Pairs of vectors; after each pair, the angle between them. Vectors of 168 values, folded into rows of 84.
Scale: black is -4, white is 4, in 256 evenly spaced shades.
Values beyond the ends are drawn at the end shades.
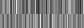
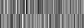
partly aligned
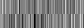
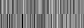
partly aligned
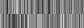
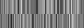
orthogonal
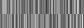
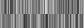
partly opposed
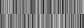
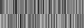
partly aligned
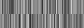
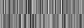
partly aligned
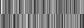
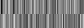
nearly opposite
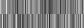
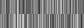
partly opposed
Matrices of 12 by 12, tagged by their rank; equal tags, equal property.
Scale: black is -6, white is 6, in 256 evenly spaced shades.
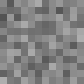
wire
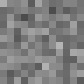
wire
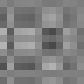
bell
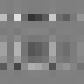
bell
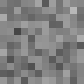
wire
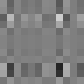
bell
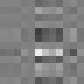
bell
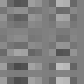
bell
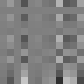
bell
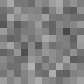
wire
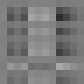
bell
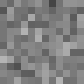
wire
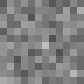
wire
